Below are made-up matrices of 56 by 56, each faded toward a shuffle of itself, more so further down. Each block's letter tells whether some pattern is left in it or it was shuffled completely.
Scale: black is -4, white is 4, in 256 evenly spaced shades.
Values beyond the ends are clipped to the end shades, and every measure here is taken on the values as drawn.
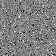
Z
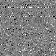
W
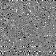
W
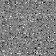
W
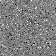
Z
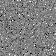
Z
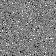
Z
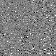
W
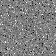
Z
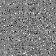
W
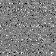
W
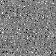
W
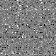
W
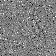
Z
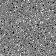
Z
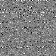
W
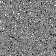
Z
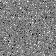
Z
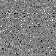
W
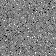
Z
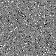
Z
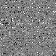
W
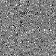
W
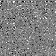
W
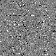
W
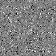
W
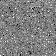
Z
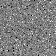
Z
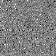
W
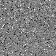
Z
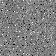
Z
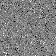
Z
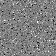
Z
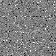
W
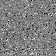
W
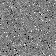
Z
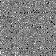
W
